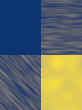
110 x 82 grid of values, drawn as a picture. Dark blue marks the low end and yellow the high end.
The table splits into 2 rows of 2 panels. Panel 1,1: very low, flat. Panel 1,2: low, streaked across. Panel 2,1: low, slanting down to the right. Panel 2,2: very high, smooth, faint in contrast.
